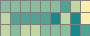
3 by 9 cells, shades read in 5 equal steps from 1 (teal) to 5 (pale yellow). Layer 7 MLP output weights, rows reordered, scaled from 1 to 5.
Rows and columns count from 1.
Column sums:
11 8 9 9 8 7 9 6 12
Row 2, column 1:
4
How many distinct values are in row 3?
4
